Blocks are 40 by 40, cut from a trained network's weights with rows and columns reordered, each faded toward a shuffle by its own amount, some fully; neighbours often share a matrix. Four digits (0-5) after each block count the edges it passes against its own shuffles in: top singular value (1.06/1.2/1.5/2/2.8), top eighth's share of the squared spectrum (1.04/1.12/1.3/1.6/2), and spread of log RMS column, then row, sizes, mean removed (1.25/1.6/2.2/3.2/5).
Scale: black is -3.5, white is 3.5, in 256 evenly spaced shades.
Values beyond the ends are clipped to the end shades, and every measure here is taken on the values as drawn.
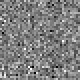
1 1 0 1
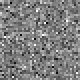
0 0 0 0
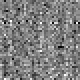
2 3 0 2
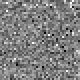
0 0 0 0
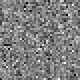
0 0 0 0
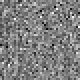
0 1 0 0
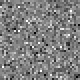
0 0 0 0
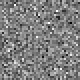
0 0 0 0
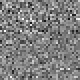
3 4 1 2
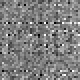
3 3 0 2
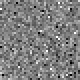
0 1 1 0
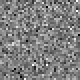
0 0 0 0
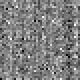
3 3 0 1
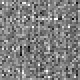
2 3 0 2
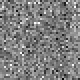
1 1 0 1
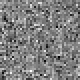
2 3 1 1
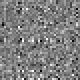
3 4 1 2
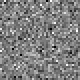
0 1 0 1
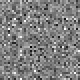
2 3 2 1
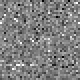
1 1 0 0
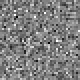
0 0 0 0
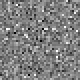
1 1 0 0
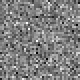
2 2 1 0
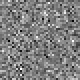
3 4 1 1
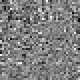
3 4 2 2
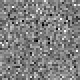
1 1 0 0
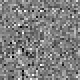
2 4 1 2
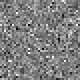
2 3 1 1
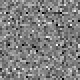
2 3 0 1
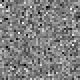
1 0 0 0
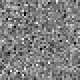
1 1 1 0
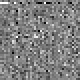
2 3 1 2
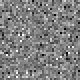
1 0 0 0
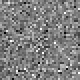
1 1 0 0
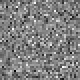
0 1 0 0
